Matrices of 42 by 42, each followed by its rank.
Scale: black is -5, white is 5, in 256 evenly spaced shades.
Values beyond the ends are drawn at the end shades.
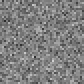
full rank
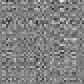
five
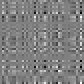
two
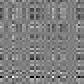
two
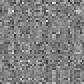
five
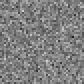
full rank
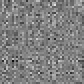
five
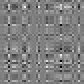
two
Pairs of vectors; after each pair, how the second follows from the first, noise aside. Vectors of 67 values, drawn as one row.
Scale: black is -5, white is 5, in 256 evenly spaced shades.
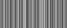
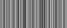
negated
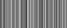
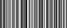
scaled up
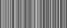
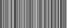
sign-scrambled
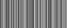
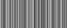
negated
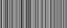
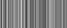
sign-scrambled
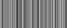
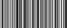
scaled up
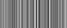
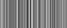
reversed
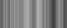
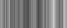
negated
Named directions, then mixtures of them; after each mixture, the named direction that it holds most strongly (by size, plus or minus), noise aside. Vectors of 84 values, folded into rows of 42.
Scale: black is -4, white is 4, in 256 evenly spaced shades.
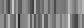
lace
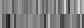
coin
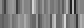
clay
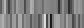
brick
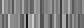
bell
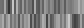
lace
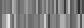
coin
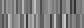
bell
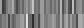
bell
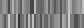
lace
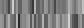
lace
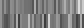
coin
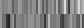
coin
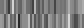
lace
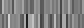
bell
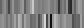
brick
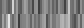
coin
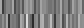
bell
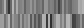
brick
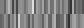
lace
